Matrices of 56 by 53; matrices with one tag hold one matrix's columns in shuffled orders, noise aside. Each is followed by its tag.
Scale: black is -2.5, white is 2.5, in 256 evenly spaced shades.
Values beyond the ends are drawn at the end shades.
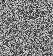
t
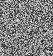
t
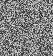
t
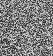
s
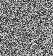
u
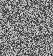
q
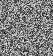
t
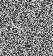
q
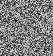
q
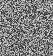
t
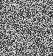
t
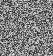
u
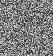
u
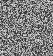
t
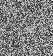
q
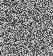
u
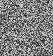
s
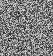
t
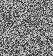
s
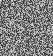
q
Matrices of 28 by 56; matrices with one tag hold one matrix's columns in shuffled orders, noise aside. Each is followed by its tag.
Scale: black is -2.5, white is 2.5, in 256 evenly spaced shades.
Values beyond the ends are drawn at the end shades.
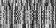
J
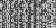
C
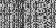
C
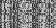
C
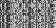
C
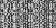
C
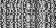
C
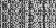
C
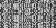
C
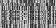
J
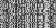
C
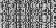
C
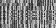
J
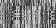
J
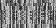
J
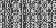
C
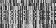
J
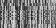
J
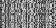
C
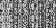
C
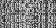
C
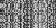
C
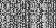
C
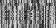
J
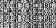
C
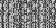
C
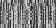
J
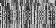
J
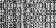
C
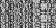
C
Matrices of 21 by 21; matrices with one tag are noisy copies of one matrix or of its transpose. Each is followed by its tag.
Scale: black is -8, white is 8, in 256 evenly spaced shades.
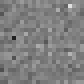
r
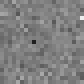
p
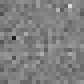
r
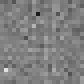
r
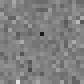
p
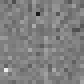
r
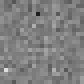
r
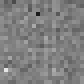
r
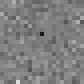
p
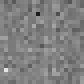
r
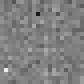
r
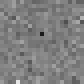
p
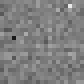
r
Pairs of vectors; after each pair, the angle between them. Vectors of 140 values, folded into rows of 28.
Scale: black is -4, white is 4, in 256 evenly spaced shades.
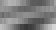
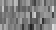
partly aligned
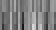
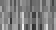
nearly opposite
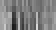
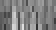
nearly opposite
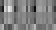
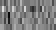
orthogonal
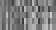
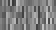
partly aligned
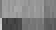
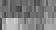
nearly opposite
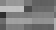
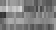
nearly parallel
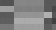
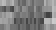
nearly opposite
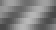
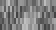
partly aligned
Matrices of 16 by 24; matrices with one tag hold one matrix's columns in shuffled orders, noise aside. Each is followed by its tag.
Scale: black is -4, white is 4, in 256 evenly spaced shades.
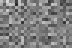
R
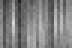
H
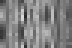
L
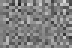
R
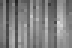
H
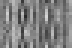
L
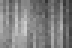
H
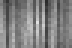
H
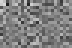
R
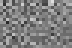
R
